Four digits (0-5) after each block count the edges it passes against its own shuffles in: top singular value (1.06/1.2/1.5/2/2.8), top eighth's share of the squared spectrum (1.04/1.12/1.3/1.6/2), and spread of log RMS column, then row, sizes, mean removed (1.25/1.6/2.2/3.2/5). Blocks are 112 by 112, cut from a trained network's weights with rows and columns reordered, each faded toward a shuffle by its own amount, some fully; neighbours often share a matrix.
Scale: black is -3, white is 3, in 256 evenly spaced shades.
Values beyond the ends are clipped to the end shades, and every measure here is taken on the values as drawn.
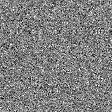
3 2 0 1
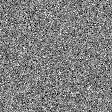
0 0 0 0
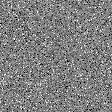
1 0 0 0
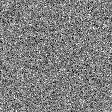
0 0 0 0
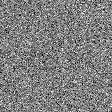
0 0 0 0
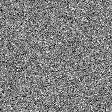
0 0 0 0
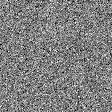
1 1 0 0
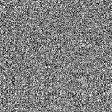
3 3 2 1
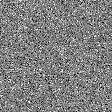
1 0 0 0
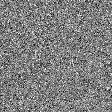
2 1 0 0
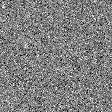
1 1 0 0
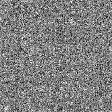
3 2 1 1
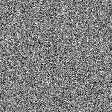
2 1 0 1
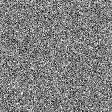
1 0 0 0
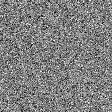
1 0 0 0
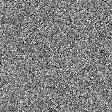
1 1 0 0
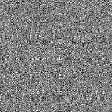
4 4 2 3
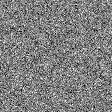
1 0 0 0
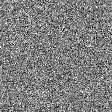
2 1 0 0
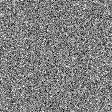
1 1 0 0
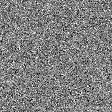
2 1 0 0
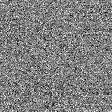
3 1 0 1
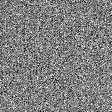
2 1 0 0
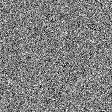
1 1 0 0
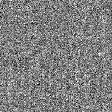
3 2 1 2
